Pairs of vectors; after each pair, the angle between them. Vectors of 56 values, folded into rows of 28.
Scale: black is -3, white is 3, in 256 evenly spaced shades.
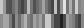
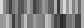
nearly parallel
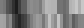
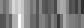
nearly opposite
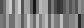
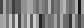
orthogonal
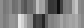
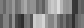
nearly opposite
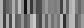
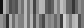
partly opposed
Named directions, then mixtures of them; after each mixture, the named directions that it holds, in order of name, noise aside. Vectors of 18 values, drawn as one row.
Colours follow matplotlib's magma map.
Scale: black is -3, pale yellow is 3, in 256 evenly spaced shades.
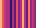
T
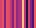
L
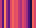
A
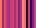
A, L, T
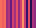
A, L, T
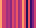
A, L, T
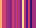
A, L, T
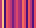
A, L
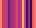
A, L, T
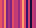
A, L, T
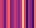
L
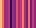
T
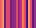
A, L, T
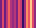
A, L, T
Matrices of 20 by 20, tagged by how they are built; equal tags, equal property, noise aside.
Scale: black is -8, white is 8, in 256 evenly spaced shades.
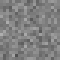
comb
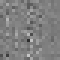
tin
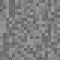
comb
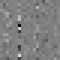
tin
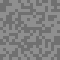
comb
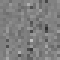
tin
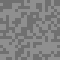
comb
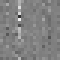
tin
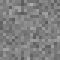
comb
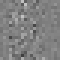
tin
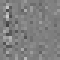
tin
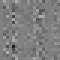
tin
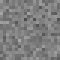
comb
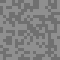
comb
